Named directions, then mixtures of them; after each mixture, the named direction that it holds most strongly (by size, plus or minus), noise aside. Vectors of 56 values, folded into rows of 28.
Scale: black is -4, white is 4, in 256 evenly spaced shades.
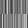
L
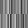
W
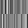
L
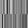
L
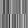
W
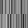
W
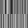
L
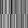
W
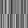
W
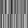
L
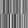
W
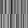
W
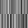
W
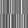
W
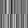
W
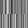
W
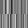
W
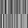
L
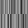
W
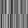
W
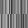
W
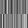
L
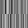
W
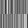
L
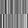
L
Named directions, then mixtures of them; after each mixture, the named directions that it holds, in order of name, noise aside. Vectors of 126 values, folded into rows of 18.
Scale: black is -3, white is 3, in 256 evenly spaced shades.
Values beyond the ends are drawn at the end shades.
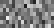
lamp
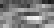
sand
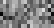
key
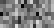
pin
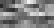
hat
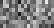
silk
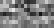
hat, silk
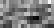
key, sand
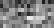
sand, silk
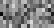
key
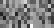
key, lamp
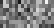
silk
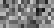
key, silk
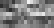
hat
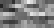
hat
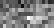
sand, silk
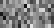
key, lamp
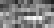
pin, sand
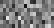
lamp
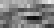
sand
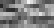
hat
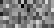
pin, silk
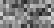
hat, key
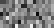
lamp, pin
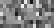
lamp, pin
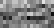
key, sand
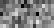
pin, sand
